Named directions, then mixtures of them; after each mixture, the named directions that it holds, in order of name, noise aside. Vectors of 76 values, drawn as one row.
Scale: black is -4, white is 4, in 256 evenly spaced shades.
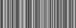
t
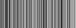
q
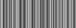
t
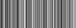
q, t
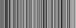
q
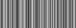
t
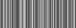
t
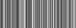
q, t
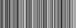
q, t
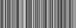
q, t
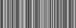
t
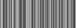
t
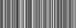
q, t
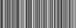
q, t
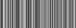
t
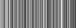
q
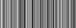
q, t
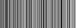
q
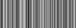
t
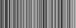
q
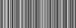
q, t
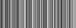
q, t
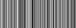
q, t
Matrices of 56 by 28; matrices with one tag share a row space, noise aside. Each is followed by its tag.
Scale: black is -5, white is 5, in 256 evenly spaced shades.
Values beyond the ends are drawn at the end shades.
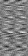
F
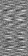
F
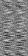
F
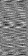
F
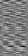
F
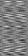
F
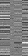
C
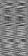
F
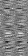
F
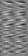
F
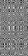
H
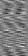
F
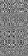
H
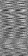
F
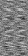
F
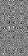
H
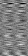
F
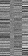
C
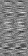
F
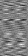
F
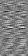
F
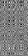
H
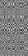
H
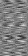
F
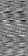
F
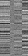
C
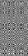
H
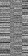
C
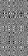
H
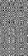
H
